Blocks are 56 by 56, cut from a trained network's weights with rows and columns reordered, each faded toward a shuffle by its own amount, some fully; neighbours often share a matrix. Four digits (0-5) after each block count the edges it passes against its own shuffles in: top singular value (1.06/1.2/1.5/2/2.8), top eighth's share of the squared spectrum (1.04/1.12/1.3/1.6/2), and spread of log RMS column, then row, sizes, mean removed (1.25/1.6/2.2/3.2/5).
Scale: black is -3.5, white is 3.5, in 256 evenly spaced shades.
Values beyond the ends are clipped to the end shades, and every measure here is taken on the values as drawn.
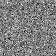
0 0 0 0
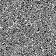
0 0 0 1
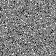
0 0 0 0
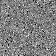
0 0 0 0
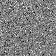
0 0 0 0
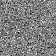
0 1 0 0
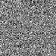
3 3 1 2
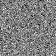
1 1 0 0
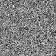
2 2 0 0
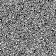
0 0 0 0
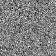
2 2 0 1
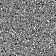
0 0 0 0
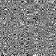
3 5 2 3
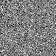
1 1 0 0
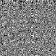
3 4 2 2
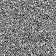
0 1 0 0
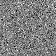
0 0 0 0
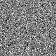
2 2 0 1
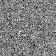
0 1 0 0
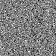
1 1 0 0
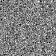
2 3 0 1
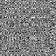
3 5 1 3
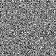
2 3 0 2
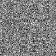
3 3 1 2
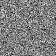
2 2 0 0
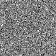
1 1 0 1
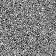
1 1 0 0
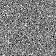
0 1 0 0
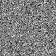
1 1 0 1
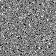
1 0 0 0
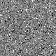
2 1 0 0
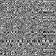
3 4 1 3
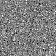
1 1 0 0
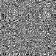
3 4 2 2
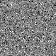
0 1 0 0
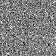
2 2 1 1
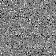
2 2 0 1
